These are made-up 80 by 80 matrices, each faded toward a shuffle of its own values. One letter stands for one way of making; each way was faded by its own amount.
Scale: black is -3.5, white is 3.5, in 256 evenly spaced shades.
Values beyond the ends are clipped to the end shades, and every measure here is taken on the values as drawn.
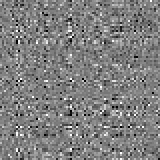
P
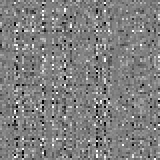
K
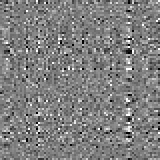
P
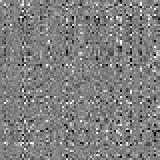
K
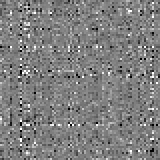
K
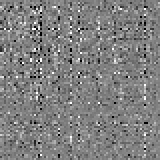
K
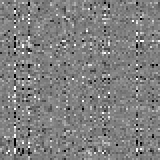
K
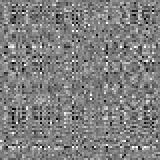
P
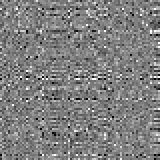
P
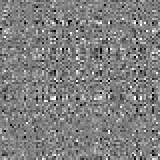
P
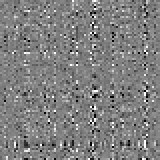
K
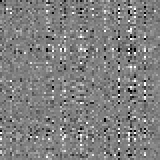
K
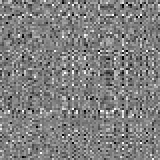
P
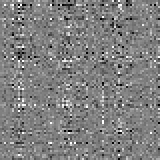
K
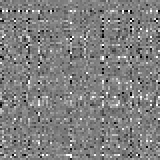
K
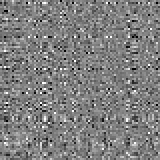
P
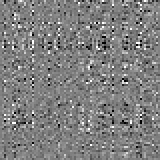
K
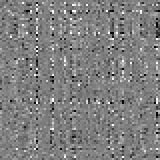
K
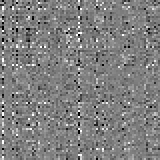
K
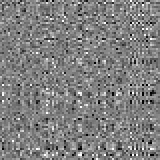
P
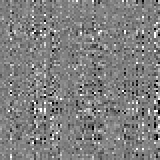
K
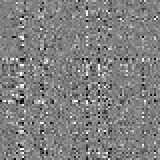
K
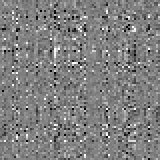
K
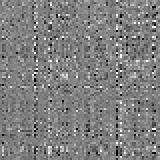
K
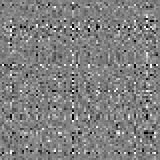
K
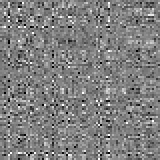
P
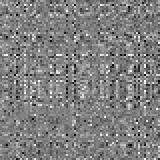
P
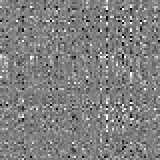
K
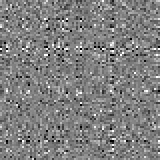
P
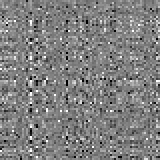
P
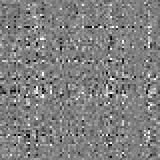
K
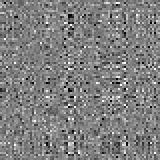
P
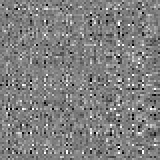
K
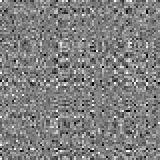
P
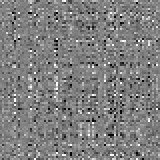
K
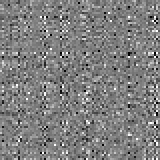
P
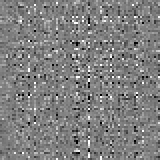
K
